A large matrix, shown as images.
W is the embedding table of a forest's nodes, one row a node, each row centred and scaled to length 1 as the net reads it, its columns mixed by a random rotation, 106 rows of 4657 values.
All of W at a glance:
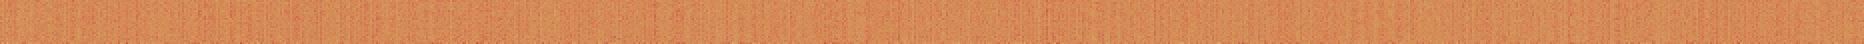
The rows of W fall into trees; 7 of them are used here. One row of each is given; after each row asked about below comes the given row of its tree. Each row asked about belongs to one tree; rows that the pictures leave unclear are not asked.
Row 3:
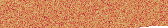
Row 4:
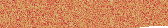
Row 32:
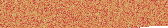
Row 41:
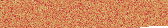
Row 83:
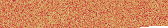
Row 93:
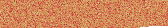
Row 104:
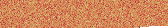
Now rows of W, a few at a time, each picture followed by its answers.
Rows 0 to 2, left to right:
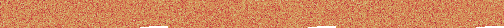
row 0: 83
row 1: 4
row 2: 83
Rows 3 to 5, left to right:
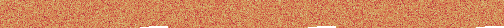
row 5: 93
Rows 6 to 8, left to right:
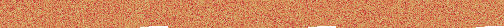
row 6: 93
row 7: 104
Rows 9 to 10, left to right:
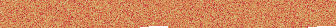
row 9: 32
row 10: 104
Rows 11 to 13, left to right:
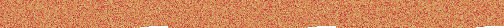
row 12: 4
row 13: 41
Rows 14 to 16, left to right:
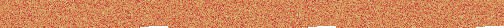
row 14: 104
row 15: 104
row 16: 41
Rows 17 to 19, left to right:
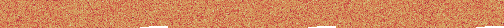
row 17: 4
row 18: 104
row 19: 83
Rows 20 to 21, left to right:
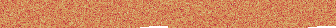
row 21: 3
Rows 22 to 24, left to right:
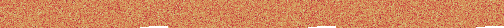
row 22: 93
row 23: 32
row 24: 3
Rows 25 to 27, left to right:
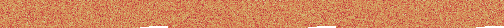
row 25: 4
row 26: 4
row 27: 4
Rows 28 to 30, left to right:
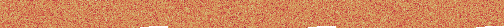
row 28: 4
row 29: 93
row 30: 32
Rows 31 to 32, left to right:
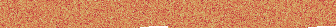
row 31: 4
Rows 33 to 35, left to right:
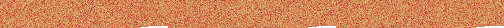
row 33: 83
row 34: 4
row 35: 83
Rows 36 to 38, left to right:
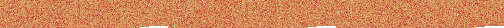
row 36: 4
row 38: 32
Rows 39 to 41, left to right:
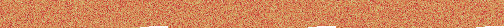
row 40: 83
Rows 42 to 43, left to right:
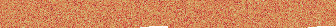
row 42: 104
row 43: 4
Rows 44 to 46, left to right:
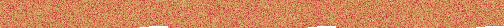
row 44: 93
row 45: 32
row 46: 104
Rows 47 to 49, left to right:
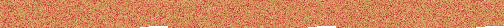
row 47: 41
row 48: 41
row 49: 104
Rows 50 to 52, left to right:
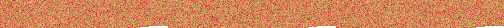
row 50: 83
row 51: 3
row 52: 83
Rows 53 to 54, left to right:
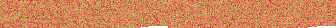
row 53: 4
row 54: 3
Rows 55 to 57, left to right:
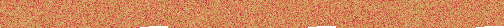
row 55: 93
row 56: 93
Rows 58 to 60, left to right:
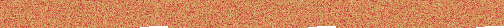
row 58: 41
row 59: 3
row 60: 41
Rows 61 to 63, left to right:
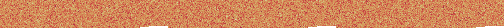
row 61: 104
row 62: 104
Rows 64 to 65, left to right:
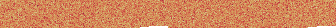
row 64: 3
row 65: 93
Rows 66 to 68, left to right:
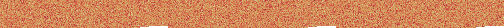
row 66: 104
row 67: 4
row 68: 3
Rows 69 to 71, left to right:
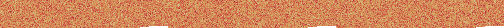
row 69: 32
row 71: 32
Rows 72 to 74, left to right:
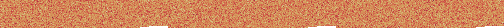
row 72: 41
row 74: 83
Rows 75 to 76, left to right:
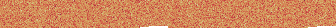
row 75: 104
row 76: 41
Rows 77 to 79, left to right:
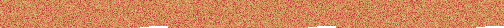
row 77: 32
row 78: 4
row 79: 104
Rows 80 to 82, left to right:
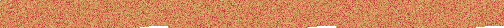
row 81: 3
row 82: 93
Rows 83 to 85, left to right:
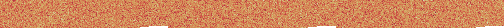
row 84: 4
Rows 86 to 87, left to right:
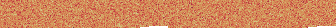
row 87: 104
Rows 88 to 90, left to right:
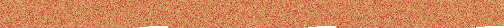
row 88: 4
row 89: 104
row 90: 104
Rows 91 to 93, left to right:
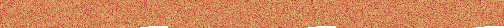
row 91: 83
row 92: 93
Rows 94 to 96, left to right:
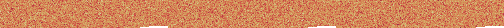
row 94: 93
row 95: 83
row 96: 3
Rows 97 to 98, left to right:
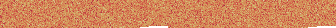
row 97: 83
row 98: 4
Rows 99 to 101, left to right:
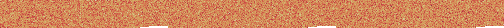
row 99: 4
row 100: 104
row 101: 104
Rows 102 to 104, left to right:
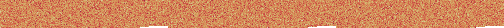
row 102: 93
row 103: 83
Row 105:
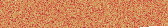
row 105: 32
